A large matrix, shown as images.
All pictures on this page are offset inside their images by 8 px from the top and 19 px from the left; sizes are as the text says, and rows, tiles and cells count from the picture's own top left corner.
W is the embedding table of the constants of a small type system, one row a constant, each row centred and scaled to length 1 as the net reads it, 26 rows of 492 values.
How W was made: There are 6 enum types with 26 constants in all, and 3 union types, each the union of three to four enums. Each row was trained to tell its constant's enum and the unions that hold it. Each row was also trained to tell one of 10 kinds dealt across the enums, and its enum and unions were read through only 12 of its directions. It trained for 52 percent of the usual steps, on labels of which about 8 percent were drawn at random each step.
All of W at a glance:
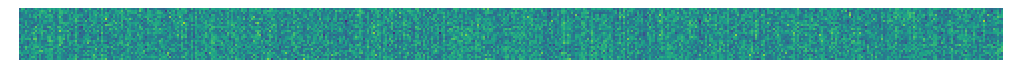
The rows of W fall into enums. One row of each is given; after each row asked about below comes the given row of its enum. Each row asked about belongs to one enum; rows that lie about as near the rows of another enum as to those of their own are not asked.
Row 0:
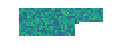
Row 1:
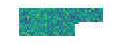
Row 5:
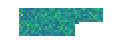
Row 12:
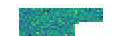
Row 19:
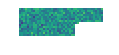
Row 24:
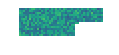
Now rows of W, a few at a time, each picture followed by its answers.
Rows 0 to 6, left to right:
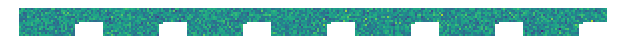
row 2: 1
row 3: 24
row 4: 24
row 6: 24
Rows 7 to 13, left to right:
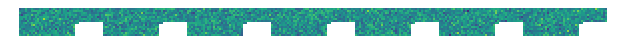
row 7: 1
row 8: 19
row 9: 0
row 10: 5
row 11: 1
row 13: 0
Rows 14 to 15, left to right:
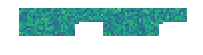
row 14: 0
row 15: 0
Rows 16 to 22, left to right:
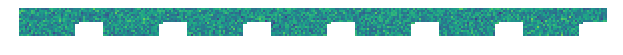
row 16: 5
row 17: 5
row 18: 24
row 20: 24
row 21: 12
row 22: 19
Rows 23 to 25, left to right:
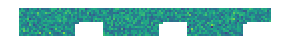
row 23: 5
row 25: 5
